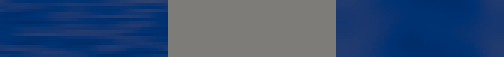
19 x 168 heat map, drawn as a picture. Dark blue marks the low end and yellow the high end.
It is made of 1 by 3 panels. Panel 1,1: very low, streaked across, faint in contrast. Panel 1,2: middling, flat. Panel 1,3: very low, smooth, faint in contrast.
